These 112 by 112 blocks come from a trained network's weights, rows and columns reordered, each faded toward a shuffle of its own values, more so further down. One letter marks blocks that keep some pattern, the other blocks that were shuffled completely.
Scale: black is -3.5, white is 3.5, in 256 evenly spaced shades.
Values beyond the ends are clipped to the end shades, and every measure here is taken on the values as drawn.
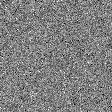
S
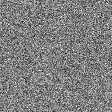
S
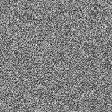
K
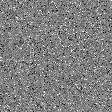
S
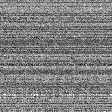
K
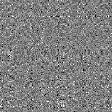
K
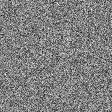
S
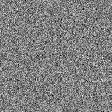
K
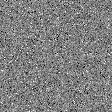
S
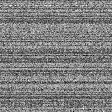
K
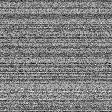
K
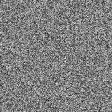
K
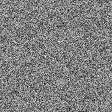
S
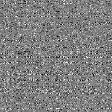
K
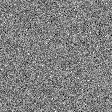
S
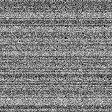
K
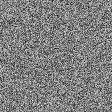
S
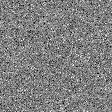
S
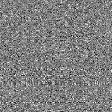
K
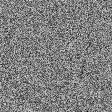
S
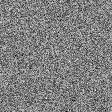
S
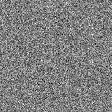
K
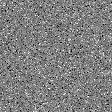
S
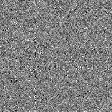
K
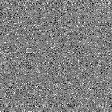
K
